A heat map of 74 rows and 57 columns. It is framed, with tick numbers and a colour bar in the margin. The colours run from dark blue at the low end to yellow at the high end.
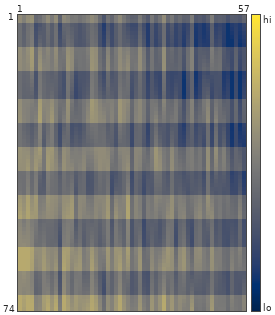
Stripes: horizontal, repeating 6 times. Slope: up to the bottom left. Ninth with the highest average: bottom left. Average level on the scale: 40%. Ninth with the lowest average: top right.
